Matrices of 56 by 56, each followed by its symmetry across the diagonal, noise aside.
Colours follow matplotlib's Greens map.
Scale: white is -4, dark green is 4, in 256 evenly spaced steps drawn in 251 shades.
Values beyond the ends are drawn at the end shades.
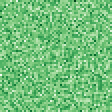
antisymmetric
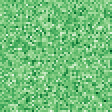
antisymmetric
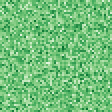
antisymmetric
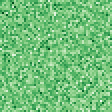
symmetric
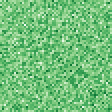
symmetric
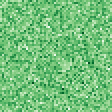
symmetric
